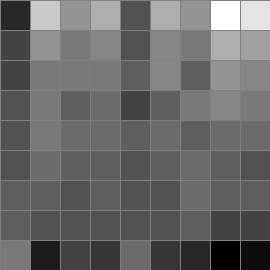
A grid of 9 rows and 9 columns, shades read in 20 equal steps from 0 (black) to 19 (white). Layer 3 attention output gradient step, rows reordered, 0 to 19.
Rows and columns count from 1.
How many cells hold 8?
10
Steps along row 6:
up down same down up up down down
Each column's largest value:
9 15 11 13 8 13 11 19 17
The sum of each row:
108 85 77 70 69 62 61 54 36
